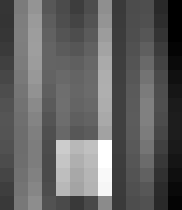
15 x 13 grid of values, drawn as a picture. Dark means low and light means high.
The bottom middle is the ninth with the highest average. On average the colour sits 40% of the way up the scale. Streaks run downward. An odd patch, higher than its surroundings, sits in the bottom middle. The bottom middle is the roughest part.
